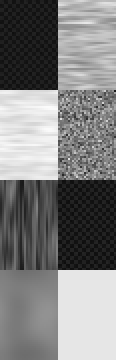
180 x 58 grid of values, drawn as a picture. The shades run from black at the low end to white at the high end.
The table splits into 4 rows of 2 panels. Panel 1,1: very low, checkered, faint in contrast. Panel 1,2: high, streaked across. Panel 2,1: very high, streaked across, faint in contrast. Panel 2,2: middling, fine-grained, strong in contrast. Panel 3,1: low, streaked downward. Panel 3,2: very low, checkered, faint in contrast. Panel 4,1: middling, smooth, faint in contrast. Panel 4,2: very high, flat.
